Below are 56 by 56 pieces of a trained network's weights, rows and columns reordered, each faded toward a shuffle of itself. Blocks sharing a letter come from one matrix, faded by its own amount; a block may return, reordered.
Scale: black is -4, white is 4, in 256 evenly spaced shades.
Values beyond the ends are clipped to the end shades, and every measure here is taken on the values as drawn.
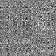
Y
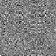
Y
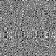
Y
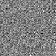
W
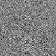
W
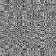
Y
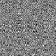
W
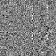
W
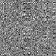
Y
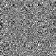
Y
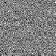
W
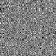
Y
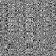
Y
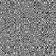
Y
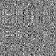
Y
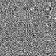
W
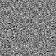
W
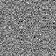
W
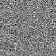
W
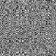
Y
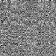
W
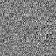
W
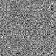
W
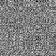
W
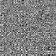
Y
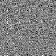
W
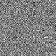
W
